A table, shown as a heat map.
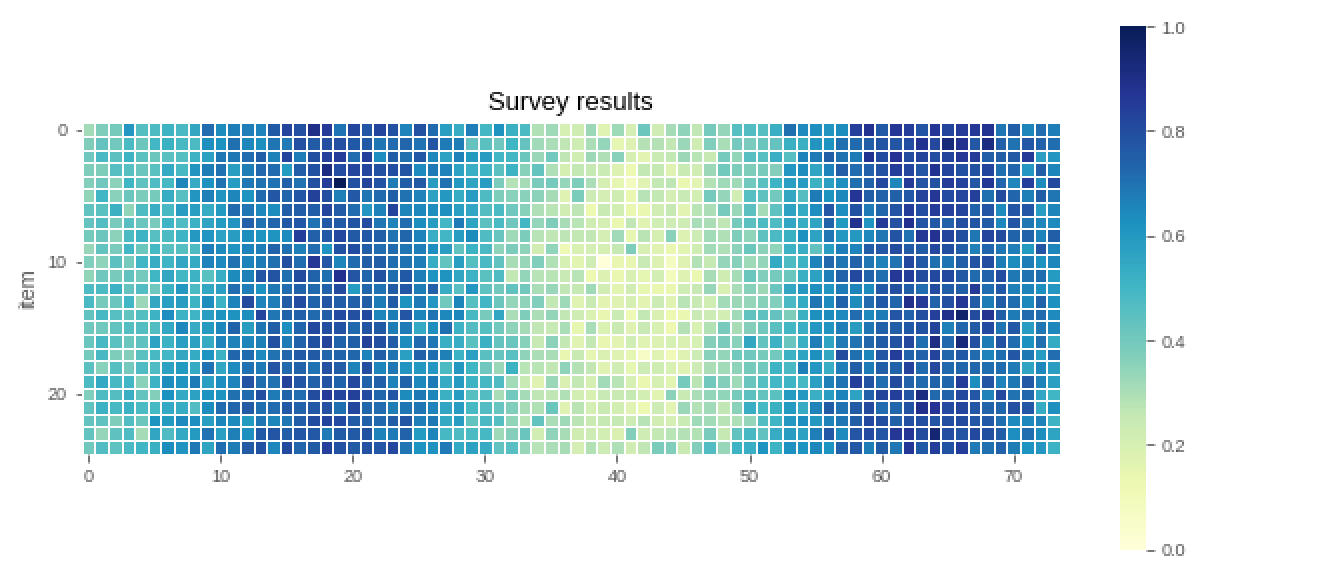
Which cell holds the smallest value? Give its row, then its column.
10, 39
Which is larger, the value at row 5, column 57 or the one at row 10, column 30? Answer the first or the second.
the first
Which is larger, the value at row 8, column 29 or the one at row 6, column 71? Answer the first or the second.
the second
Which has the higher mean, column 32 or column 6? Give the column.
6
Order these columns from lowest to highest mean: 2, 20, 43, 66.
43, 2, 20, 66
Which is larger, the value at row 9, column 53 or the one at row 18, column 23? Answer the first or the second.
the second
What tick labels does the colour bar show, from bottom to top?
0.0, 0.2, 0.4, 0.6, 0.8, 1.0
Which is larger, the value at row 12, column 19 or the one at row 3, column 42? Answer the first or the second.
the first
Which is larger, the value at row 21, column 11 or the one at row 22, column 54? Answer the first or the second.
the first
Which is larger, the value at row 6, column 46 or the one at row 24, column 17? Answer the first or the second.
the second
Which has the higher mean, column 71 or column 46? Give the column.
71
